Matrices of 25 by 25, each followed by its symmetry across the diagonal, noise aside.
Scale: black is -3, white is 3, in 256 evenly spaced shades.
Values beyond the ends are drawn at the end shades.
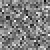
neither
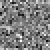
neither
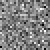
neither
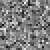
antisymmetric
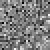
symmetric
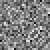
symmetric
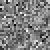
antisymmetric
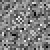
symmetric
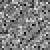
symmetric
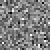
antisymmetric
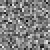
antisymmetric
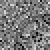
symmetric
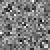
symmetric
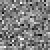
neither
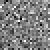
antisymmetric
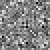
symmetric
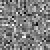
antisymmetric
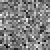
neither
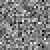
antisymmetric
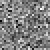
neither
